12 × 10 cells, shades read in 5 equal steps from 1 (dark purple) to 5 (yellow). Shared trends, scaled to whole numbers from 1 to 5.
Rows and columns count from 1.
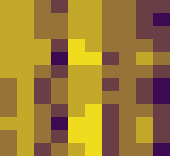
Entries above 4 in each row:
0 0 0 1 2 0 0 0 1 2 2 1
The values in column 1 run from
3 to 4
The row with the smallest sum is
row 7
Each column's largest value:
4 4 4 3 5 5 3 3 4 3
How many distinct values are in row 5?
5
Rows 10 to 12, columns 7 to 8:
2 3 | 2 3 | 2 3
